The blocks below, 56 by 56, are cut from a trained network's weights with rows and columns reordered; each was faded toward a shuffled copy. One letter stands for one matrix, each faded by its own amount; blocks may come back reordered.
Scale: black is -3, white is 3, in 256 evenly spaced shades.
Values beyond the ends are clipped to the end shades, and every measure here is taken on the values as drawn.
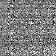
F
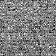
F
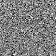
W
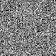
W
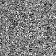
W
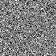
W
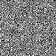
W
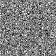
W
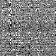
F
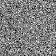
W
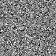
W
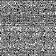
F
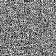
W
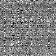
F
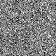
W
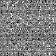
F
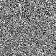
W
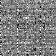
F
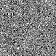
W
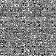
F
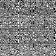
F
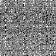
F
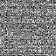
F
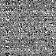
F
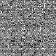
F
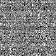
F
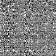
F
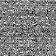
F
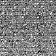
F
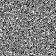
W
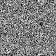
W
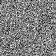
W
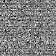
F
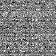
F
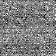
F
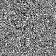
W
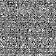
F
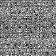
F
